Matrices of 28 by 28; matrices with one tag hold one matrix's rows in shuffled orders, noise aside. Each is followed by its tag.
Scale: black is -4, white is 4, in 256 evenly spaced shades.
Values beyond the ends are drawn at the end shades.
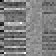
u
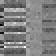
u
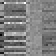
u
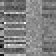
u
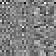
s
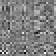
s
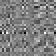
s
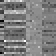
u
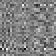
s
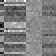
u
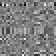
s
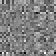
s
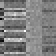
u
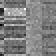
u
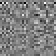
s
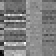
u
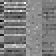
u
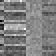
u
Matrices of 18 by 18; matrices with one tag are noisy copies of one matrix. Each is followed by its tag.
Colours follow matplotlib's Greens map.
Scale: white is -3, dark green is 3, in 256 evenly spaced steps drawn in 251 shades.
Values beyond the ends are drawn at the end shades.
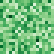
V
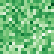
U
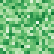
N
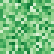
V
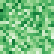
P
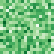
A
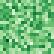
P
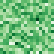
N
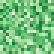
P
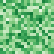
N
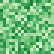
V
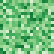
N
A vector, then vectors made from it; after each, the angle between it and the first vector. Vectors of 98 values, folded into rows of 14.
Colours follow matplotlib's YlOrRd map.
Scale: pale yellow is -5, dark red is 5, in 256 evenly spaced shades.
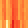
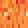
orthogonal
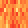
partly aligned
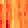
nearly opposite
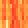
nearly parallel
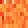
orthogonal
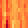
nearly opposite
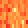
partly opposed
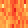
partly aligned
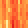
nearly parallel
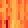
nearly opposite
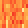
partly aligned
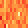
orthogonal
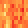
partly aligned
